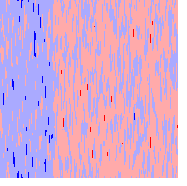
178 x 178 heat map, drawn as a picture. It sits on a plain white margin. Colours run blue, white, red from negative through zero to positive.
A vertical seam about 30% of the way across splits the table, and the right part is higher. The grain runs up and down. The middle left is the smoothest part.
